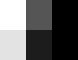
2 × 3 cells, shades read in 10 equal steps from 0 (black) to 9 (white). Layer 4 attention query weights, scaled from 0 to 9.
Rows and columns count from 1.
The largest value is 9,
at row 1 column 1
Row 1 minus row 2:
1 2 0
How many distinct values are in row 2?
3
